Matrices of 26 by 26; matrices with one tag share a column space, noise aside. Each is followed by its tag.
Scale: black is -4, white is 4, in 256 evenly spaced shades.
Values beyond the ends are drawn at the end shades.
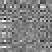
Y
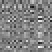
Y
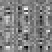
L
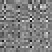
Y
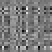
L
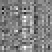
L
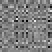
Y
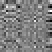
Y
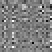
Y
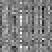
L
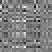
Y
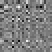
Y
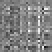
L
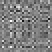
Y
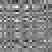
Y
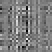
L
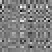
Y
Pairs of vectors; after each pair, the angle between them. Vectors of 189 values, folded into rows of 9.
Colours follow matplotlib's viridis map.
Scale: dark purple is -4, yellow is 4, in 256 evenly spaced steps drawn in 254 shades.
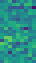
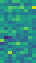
nearly opposite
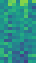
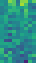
nearly parallel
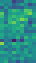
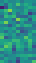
orthogonal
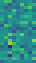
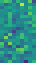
partly aligned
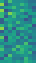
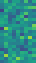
partly opposed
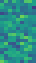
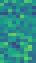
nearly parallel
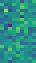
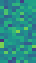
partly aligned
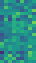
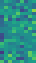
nearly parallel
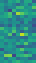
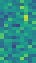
orthogonal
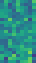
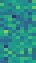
partly aligned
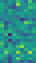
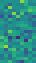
orthogonal
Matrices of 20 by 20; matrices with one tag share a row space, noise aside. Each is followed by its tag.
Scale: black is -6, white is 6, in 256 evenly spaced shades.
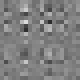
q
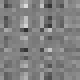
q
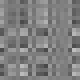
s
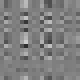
q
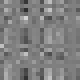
q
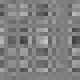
s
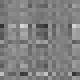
s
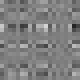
s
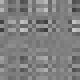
s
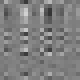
q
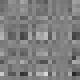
s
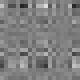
s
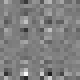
q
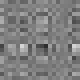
s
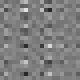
q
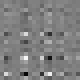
q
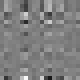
q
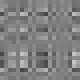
s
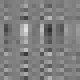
q
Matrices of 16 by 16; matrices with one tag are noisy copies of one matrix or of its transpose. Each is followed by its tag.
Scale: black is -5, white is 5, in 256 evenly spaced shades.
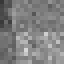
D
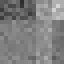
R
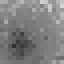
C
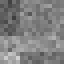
R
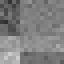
R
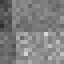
D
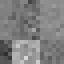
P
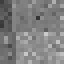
D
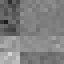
R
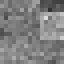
P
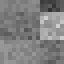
P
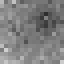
C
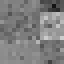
P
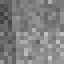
D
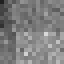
D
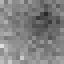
C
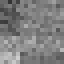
R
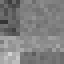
R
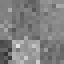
P
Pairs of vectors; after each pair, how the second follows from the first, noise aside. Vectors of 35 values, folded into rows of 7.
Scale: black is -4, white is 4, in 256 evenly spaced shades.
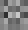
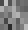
shuffled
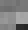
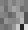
sign-scrambled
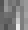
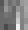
copied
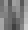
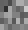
shuffled
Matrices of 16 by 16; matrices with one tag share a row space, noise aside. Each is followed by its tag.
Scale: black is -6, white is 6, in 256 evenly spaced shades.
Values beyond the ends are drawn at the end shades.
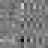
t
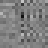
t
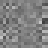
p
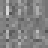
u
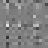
u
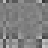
p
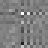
t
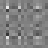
u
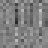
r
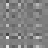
u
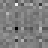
r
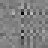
t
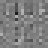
r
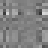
p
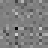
r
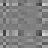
p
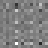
r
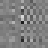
t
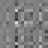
r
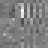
t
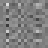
u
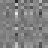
r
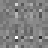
r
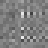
t
